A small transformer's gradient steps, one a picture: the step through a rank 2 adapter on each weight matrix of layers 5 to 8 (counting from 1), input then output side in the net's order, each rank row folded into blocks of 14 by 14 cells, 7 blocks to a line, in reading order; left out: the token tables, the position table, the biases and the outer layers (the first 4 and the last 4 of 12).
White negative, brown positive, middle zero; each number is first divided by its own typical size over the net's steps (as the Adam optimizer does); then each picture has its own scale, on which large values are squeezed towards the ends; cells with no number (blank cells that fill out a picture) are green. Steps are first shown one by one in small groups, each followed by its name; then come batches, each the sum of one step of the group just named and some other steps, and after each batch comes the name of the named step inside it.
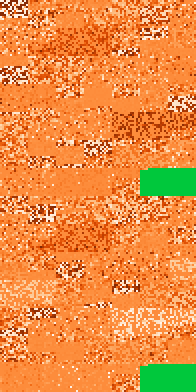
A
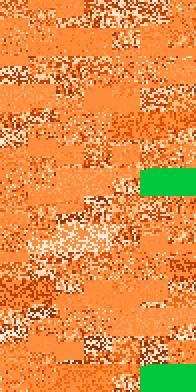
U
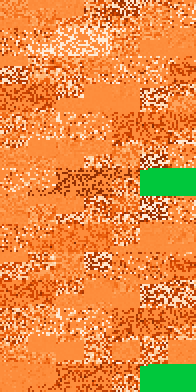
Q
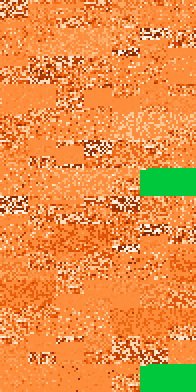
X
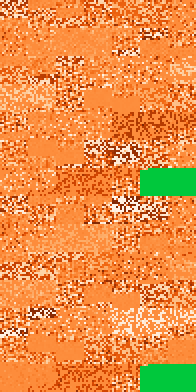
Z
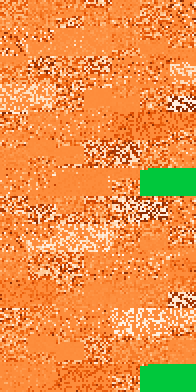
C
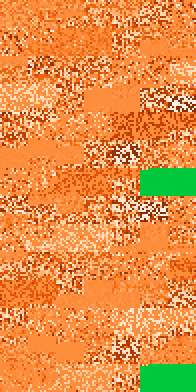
C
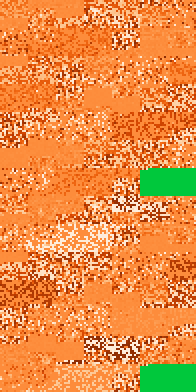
U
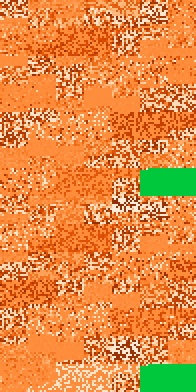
A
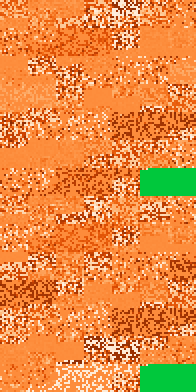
U
